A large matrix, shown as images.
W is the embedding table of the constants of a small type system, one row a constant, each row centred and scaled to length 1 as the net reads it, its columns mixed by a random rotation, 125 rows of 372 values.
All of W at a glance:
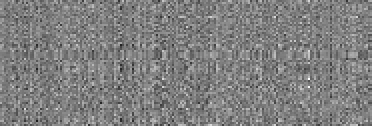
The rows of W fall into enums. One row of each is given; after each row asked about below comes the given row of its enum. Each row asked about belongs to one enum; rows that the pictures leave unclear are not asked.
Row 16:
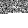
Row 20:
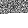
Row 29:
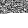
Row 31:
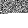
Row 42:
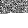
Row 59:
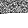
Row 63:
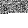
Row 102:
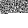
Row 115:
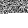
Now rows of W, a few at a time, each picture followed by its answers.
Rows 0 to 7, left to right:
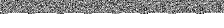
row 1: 59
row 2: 102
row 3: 20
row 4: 29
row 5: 63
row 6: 115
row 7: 63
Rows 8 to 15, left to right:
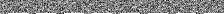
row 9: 102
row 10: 63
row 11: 29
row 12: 115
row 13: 20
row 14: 42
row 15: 31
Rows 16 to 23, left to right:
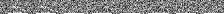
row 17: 16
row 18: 31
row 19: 115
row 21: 115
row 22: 102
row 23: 31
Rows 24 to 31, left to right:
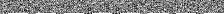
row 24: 115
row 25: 42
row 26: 20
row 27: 63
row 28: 63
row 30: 102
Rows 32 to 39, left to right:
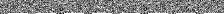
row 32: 20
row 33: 29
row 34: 63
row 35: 16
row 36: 42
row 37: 63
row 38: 115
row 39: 31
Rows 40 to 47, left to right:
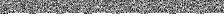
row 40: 63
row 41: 102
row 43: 16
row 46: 102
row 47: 115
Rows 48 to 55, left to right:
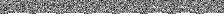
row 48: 63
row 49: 102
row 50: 20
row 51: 31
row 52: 31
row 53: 16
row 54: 16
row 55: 31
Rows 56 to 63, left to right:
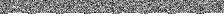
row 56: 16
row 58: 20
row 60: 42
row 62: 31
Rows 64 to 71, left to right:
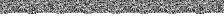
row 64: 115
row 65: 63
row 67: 29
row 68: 115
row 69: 115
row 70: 115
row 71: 63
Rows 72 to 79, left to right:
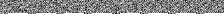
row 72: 115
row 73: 20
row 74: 42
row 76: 63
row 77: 31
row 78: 31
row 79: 31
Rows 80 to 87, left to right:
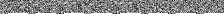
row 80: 115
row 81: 42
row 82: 63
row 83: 29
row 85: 102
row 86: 31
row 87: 31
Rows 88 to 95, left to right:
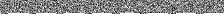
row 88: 102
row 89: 102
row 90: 42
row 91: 102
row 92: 16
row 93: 59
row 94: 63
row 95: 20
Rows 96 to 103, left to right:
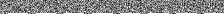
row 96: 115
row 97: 31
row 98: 42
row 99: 31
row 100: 102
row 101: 42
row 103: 102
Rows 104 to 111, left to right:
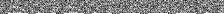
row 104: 16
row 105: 42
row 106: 16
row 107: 42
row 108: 20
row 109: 20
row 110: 31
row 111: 42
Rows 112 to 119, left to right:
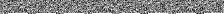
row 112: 115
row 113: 20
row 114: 31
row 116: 29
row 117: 63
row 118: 115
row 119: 63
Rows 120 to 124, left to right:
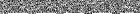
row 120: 115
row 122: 42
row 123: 63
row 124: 16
